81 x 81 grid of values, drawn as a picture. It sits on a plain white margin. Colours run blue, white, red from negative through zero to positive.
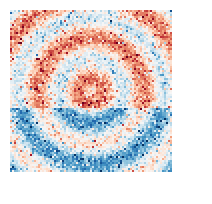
Rings: centred on the centre. Seam: horizontal, 60% of the way down, the top part higher. Histogram: bell-shaped.
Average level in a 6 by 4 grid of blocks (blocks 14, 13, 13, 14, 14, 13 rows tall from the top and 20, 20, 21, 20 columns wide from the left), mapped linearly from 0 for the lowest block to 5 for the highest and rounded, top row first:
5 3 3 5 / 4 5 5 4 / 4 4 4 4 / 3 3 3 3 / 1 2 2 1 / 2 0 0 2
